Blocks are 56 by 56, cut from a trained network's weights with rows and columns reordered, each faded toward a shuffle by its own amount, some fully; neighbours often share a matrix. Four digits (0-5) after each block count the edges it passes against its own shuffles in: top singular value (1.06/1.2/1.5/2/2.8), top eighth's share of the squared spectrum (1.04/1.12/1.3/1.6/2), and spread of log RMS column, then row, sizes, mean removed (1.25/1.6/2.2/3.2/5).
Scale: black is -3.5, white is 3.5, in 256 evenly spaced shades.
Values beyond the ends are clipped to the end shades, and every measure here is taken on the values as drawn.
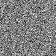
0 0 0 0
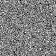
0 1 0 0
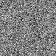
1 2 0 0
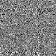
3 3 1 2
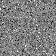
1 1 0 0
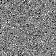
0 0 0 0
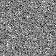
1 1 0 0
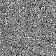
0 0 0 0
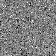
0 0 0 0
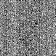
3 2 0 1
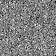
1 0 0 0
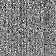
3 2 0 2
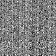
3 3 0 2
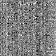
3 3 0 2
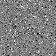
1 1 0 0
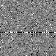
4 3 1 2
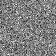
1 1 0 0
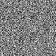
2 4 1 1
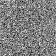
2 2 0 0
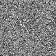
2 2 0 0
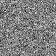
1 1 0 0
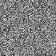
3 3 1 1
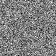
0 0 0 0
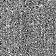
1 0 0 0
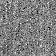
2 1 0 0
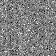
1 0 0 0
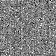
1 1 0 0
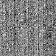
3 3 0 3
